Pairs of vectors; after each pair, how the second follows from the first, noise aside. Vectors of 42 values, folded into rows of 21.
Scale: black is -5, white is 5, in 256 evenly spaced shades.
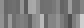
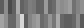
shuffled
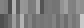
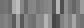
shuffled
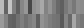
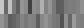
copied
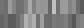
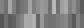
copied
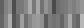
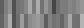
copied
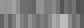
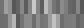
shuffled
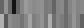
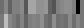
shuffled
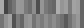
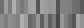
shuffled
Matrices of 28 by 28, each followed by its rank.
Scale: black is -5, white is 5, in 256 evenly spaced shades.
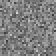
full rank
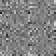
five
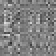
five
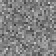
full rank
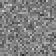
full rank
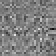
five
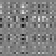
two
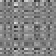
two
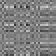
two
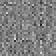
five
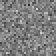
full rank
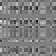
two
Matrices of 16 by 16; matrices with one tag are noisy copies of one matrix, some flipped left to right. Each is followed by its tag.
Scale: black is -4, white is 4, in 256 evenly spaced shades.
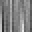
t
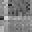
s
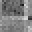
s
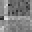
s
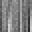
t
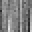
t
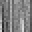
t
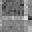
s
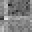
s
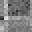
s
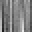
t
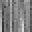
t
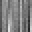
t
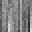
t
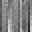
t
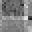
s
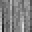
t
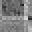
s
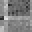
s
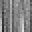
t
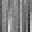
t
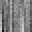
t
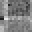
s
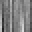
t
